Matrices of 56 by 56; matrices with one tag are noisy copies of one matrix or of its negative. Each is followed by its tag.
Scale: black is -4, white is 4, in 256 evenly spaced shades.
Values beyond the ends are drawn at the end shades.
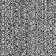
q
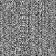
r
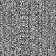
r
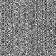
q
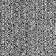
q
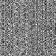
q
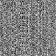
r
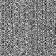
q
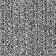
q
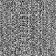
r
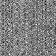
q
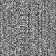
r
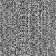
r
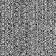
q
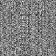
r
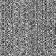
q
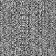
r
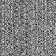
q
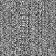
r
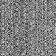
q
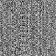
r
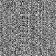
r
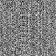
r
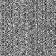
q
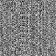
r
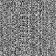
r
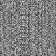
r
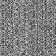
q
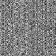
q
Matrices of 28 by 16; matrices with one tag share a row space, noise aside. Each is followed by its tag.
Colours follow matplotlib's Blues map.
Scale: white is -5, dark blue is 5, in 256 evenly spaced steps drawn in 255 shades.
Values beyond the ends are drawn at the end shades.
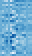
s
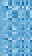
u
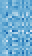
u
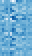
s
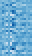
s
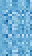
u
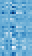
s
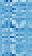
s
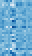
s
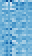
s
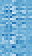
s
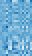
u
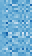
u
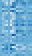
s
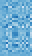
u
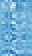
s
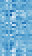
s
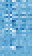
s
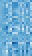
u
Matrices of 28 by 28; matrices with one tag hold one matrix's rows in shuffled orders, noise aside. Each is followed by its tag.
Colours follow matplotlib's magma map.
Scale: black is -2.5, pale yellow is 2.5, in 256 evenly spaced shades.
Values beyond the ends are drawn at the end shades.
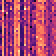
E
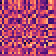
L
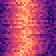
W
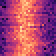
W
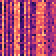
E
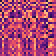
L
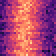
W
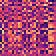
L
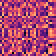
L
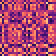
L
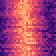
W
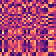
L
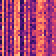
E
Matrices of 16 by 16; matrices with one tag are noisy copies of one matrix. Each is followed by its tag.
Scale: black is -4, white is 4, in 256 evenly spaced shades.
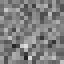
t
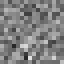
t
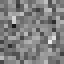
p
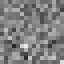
t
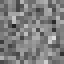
p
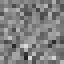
t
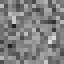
p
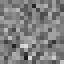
t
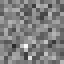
t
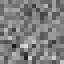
t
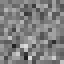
t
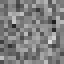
p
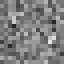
p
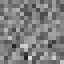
t
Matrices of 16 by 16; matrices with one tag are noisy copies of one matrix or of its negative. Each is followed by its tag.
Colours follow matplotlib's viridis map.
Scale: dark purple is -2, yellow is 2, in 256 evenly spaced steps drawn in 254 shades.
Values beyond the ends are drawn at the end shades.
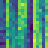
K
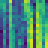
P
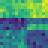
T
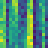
K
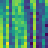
P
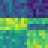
T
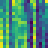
P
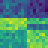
T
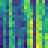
P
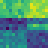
T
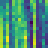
P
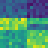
T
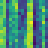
K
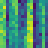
K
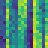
K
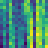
P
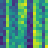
K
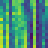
P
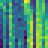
P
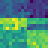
T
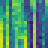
P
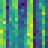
K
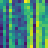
P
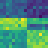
T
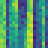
K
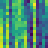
P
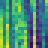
P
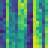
K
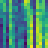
P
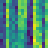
K
